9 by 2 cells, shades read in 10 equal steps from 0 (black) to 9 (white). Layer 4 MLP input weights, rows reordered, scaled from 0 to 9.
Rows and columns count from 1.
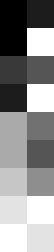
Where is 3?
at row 3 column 2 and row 6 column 2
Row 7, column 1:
7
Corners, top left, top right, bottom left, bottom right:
0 1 9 8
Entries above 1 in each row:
0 1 2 1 2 2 2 2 2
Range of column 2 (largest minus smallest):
8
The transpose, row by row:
0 0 2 1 6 6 7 8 9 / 1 9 3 9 4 3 5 9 8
